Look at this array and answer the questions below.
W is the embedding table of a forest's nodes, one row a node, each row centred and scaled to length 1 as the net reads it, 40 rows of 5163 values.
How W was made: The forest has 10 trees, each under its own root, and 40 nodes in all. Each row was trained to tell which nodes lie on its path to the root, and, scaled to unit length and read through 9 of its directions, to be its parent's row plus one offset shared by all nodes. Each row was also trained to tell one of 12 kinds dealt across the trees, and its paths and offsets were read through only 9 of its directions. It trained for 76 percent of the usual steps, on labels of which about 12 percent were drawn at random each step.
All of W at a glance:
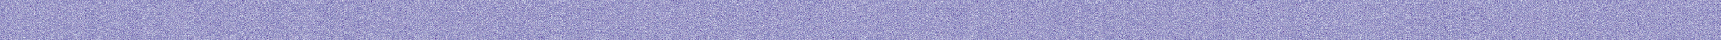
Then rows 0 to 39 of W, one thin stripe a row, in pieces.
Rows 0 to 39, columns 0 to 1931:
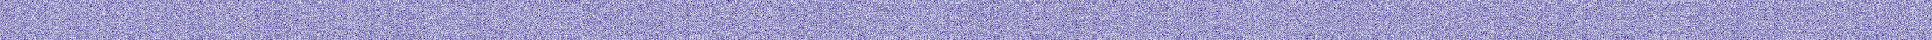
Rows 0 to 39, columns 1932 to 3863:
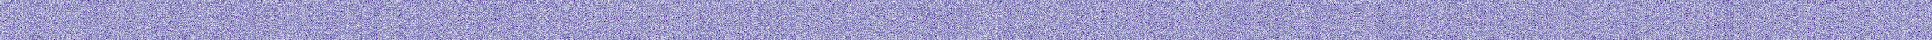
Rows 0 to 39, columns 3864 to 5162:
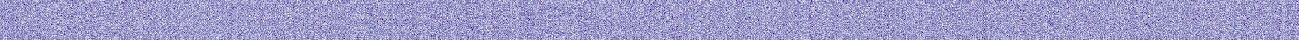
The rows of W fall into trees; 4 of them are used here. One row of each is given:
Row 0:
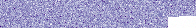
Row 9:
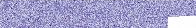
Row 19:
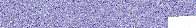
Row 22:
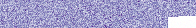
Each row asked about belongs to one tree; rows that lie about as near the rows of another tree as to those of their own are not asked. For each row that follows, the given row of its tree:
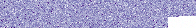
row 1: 19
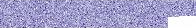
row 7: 9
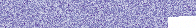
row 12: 19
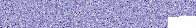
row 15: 9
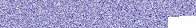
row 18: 0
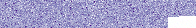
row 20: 9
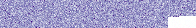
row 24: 0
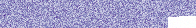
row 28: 0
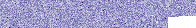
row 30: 22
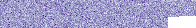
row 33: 9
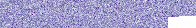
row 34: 19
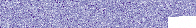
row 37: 22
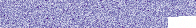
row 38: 19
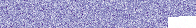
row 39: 22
